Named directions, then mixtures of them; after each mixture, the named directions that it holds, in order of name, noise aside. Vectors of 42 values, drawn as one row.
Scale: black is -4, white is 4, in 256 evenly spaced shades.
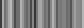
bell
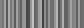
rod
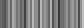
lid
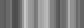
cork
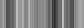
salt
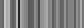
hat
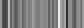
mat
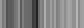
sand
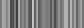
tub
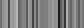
mat, tub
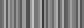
rod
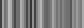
bell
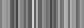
tub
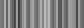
cork, hat, rod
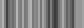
salt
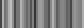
bell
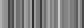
bell, lid, rod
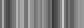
salt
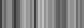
bell, cork
